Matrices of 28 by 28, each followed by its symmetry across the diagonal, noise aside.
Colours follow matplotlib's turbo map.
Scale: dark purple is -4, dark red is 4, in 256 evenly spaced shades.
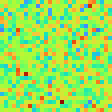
neither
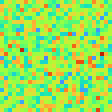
neither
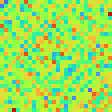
symmetric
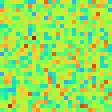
neither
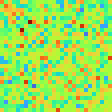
symmetric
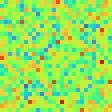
symmetric
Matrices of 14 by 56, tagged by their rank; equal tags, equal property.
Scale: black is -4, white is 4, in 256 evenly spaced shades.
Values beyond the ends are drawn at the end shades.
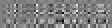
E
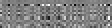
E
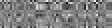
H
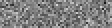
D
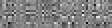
H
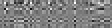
E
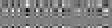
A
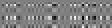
A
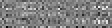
H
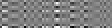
A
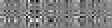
E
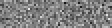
D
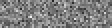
D
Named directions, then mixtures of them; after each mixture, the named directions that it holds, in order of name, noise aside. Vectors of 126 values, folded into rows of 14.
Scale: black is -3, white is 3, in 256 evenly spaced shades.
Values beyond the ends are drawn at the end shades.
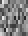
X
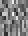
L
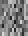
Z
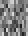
L, X, Z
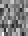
L, X, Z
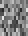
L, X, Z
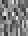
L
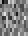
L, X, Z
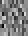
L, X, Z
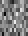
L, Z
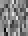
L, X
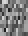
X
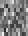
L, X, Z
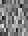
L, X, Z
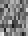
L, X, Z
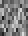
X, Z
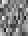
X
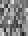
L, X, Z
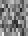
L, X, Z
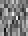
L, X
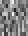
L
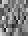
X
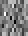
Z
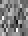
X, Z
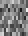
L, X, Z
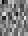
L, X, Z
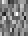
L, X, Z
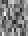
L, Z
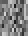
Z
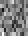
L, X, Z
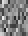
X
